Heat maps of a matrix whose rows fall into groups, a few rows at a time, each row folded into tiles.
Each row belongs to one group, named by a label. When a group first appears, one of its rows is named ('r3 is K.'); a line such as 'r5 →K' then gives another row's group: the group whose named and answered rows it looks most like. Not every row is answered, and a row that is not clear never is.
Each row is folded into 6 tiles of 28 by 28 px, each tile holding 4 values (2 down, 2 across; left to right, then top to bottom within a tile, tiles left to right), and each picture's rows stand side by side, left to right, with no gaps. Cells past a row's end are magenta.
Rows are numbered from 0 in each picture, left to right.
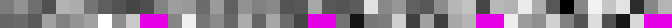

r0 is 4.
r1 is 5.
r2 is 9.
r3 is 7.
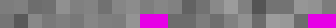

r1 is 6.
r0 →9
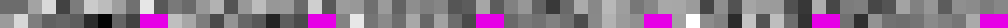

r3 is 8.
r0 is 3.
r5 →9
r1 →3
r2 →5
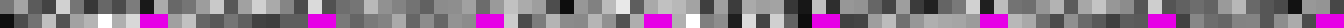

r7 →6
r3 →7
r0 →4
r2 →9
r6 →3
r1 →3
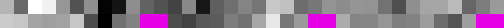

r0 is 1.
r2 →7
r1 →8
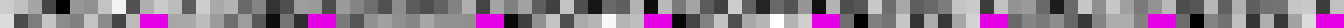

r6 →8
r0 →7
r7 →9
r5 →9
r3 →4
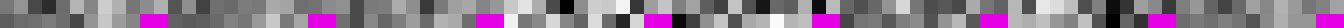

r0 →8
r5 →6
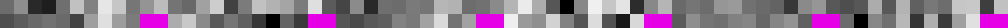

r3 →7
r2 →8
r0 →8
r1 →3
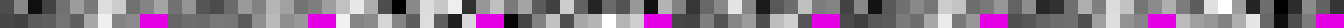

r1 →8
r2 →7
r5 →8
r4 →6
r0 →8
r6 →8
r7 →1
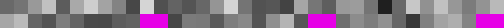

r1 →6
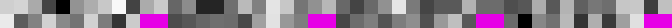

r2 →6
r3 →9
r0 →7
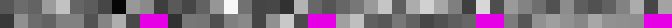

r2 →3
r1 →6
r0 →6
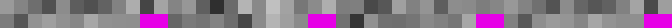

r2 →9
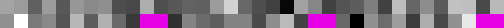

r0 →5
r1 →6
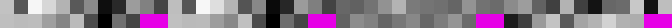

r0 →1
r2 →6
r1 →1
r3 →4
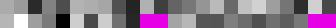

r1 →3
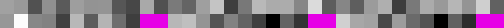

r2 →3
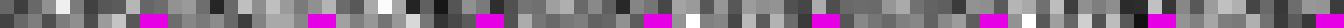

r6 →5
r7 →1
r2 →1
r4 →5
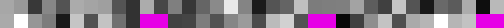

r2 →4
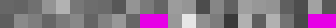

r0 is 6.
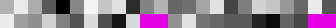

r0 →7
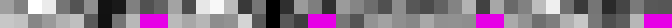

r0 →1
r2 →4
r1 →1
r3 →1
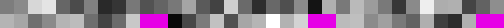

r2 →7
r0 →1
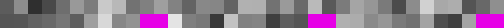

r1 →3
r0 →8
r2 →7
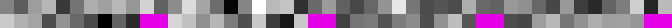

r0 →3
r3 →4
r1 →7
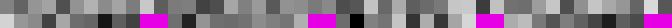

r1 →9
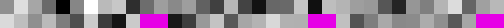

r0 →7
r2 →7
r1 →4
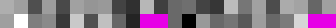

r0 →5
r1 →9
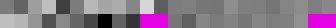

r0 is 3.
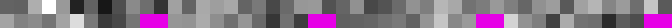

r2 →8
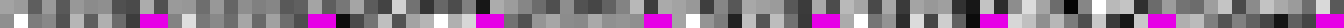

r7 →3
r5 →5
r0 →5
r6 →7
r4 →5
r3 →4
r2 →4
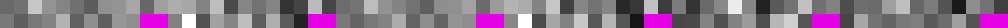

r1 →5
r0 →9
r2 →9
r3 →5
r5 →6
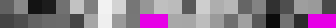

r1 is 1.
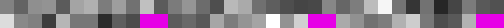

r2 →1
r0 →3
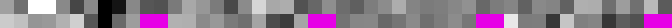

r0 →1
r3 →3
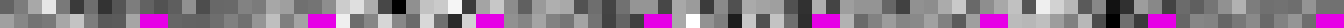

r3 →1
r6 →1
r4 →5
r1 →8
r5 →7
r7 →6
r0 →1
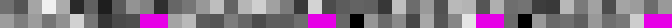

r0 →1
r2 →9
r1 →3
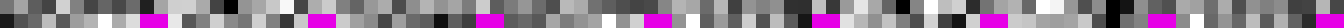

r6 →1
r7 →5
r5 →7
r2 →3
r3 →4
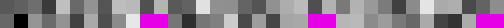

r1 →9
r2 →7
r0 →9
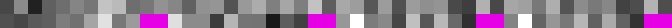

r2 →5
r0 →8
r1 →3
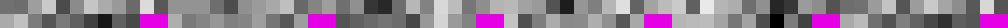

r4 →1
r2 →8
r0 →3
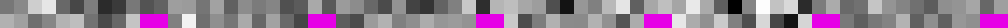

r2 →4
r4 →7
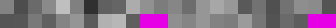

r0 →6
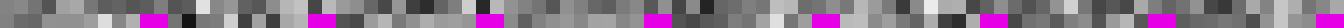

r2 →4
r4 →8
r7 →8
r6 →6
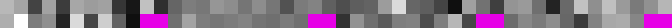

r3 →8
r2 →6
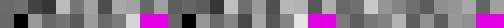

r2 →9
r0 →9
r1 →9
